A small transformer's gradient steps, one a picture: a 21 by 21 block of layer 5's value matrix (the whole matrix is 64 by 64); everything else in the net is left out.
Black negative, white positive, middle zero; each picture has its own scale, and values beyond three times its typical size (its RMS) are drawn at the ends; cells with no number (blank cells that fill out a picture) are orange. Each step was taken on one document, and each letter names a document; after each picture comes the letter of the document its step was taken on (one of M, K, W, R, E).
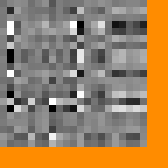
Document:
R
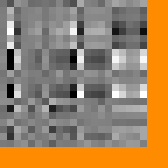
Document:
R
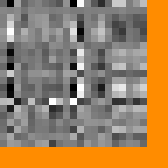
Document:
R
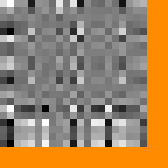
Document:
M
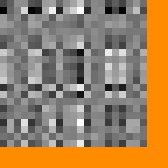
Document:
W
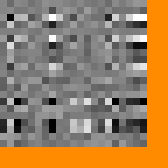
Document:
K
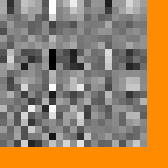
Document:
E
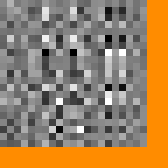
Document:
W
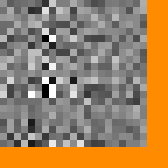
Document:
E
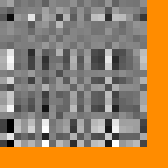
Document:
M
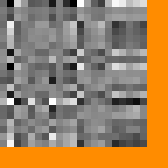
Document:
R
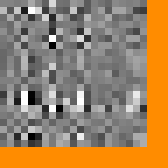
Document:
E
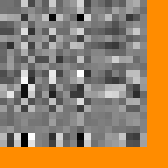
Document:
E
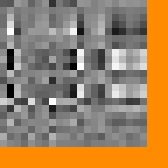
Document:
R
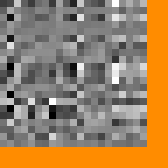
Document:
R
